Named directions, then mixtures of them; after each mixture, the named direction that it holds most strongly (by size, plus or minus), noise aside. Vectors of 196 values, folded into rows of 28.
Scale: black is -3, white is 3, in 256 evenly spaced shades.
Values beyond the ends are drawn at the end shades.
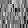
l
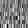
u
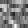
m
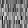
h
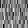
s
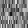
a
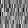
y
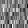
a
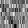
m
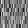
y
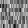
m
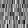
u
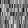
y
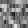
m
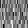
s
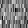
l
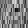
l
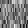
l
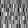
y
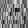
l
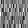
y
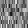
a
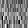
h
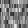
m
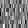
y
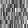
l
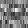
m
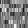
m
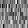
s
